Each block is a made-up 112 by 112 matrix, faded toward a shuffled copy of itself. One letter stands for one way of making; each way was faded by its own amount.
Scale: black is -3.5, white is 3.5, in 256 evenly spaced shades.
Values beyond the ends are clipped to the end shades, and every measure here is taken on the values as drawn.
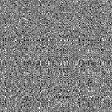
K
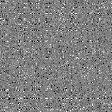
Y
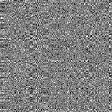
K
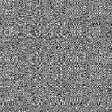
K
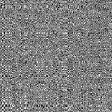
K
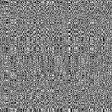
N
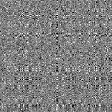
K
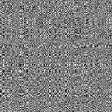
N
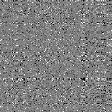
Y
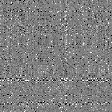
Y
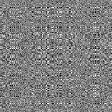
N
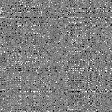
Y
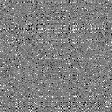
Y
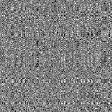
K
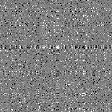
Y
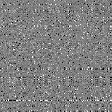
Y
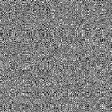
K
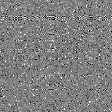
Y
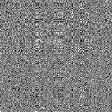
K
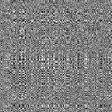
N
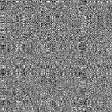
K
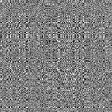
N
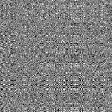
K
